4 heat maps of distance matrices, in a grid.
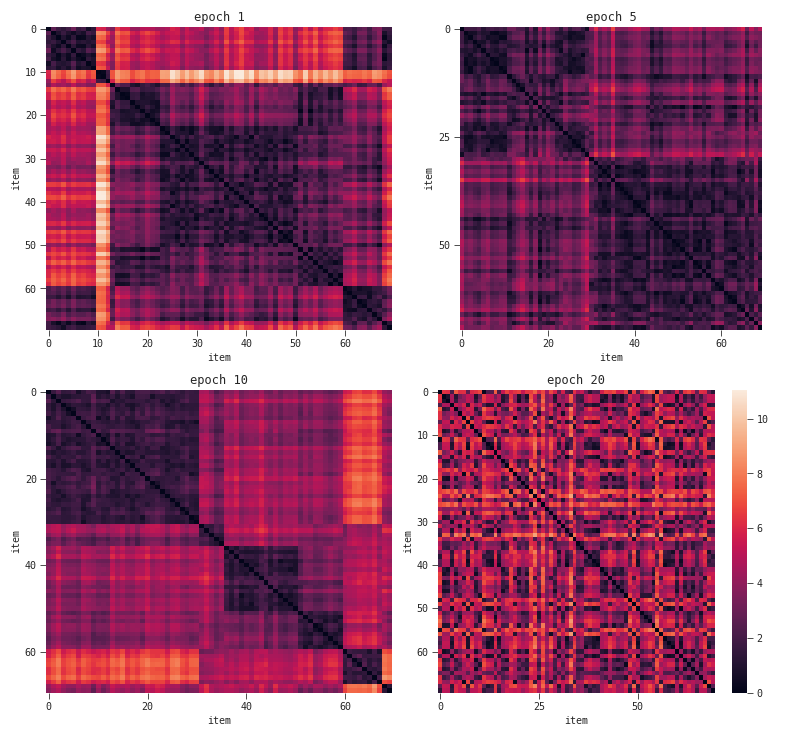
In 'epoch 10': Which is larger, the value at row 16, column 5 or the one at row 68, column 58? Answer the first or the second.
the second
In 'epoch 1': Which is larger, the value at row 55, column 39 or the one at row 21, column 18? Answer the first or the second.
the first
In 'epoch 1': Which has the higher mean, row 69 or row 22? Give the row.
69
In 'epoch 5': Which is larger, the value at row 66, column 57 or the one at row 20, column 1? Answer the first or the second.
the second
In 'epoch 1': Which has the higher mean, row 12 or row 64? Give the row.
12
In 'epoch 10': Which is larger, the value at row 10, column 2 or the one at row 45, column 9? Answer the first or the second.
the second
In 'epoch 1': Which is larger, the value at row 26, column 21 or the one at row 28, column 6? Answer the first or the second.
the second
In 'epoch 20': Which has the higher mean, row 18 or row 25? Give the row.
18
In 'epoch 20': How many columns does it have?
70
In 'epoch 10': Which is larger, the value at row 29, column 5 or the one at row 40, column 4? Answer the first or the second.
the second
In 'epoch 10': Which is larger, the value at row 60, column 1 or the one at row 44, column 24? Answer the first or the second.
the first
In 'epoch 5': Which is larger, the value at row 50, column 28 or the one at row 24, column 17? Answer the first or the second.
the first
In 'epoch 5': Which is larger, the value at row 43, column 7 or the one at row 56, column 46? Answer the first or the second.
the first
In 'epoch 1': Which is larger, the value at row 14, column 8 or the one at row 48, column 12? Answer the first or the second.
the second
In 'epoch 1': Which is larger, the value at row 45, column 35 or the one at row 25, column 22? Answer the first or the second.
the second
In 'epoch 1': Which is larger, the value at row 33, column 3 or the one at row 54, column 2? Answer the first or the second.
the second
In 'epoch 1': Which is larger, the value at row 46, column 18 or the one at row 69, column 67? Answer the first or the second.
the second
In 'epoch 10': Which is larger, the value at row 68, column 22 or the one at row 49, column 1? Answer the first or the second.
the first
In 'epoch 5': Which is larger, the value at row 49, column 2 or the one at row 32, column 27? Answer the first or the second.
the first
